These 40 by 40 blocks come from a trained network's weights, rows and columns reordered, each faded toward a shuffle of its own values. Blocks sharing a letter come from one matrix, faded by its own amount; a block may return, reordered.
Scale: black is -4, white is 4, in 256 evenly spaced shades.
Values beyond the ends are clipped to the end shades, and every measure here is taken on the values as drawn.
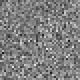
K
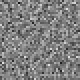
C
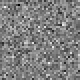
K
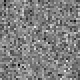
K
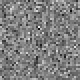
C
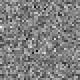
K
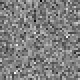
C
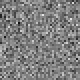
C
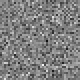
C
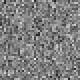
C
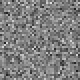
C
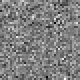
C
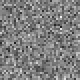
C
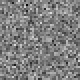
C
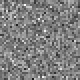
K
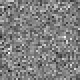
C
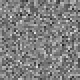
C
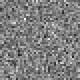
K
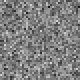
C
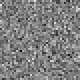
K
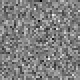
C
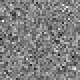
K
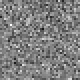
K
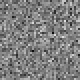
K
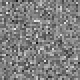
K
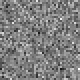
K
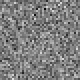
C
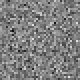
C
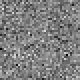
K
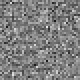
C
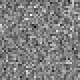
K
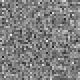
C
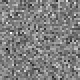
K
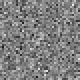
C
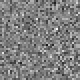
C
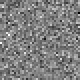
K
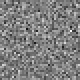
K
